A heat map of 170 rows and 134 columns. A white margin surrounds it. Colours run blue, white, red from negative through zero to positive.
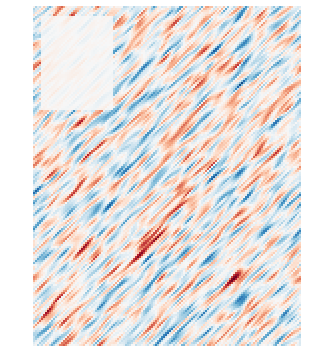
Streaks slant up to the right. In the top left lies a patch that is calmer than the rest. The top left is the smoothest part. No overall slope runs across the table.
